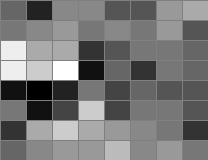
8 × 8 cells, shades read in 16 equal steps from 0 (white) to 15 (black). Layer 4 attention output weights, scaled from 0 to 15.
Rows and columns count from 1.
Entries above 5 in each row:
7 8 5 5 8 7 5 7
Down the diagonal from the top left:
9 7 5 14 11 8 8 8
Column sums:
62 69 51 63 68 69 60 73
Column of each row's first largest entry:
2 8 4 4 2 2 1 1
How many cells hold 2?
0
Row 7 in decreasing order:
12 12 8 7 6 5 5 3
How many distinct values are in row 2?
4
